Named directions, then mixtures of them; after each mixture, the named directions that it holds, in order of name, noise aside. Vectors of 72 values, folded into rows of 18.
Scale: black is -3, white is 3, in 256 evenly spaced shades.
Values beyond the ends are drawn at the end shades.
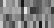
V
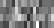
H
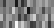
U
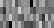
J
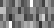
J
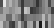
V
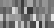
H, U, V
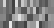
H, J, U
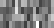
H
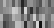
H, U, V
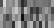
V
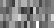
H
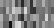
J, U, V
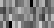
J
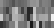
H, U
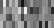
V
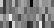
J, V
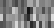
H, U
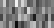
U
